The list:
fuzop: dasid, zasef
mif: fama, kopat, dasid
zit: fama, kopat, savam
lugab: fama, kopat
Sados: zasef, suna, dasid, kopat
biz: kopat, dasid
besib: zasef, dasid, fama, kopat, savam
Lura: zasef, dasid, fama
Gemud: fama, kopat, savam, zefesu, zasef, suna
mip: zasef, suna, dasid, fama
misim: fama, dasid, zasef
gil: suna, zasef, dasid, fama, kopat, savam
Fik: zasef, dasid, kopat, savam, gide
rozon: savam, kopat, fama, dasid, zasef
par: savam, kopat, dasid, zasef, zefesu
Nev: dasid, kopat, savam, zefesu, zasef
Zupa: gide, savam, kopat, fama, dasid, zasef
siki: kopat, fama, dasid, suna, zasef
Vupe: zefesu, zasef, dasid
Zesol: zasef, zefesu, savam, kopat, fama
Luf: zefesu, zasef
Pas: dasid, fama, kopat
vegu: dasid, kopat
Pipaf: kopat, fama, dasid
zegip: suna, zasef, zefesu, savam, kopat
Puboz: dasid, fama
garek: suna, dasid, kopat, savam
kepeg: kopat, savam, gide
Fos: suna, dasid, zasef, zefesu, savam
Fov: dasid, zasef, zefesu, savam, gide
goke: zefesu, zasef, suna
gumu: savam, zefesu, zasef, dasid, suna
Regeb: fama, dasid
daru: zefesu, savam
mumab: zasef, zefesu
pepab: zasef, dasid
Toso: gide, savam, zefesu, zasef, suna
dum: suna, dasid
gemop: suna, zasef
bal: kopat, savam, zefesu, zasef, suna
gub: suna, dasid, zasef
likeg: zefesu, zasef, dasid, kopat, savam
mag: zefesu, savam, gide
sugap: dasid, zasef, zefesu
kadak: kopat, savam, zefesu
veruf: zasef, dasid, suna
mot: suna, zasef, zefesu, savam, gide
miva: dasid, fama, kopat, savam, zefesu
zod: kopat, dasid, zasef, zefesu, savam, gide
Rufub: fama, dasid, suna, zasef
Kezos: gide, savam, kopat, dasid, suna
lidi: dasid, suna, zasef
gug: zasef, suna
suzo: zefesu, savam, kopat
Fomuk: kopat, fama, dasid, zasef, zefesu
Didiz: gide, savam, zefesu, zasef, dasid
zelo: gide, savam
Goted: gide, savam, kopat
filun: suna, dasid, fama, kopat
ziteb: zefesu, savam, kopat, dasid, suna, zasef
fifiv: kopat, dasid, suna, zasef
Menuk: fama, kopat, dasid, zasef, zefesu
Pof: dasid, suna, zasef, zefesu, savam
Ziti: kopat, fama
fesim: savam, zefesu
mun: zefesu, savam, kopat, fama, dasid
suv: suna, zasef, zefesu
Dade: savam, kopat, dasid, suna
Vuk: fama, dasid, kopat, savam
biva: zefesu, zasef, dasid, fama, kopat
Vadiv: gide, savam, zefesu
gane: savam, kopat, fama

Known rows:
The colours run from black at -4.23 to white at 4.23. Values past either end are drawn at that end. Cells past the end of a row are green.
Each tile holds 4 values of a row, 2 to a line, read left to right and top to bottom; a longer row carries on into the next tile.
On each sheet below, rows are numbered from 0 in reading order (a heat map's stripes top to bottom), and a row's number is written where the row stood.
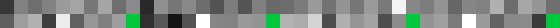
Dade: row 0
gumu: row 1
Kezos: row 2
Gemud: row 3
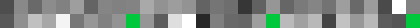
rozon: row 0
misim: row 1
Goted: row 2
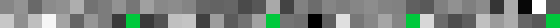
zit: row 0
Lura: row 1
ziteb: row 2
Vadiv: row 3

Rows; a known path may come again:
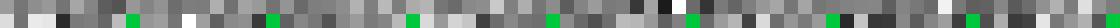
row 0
Pas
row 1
Gemud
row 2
zod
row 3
Pipaf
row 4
Didiz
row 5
Dade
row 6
zegip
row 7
bal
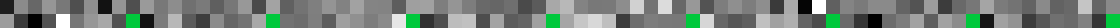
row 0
fesim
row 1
veruf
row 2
Nev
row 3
Lura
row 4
siki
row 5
Vadiv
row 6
Vupe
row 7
gug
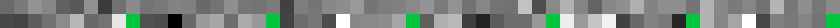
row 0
Fov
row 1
likeg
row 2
par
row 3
gub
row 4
lugab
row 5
Menuk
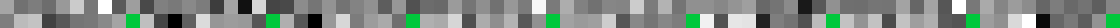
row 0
fifiv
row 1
mag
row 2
mun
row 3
Kezos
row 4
Fomuk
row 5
Puboz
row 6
Goted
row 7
Rufub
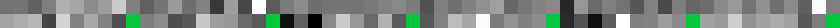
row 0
kepeg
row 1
Toso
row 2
Zesol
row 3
rozon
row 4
gumu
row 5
Zupa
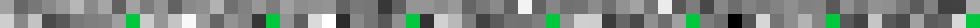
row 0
biz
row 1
zit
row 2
misim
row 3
gil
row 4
garek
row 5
ziteb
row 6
fuzop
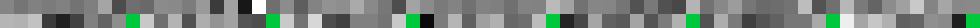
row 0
dum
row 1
zelo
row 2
vegu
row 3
Fik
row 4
pepab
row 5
Fos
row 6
Ziti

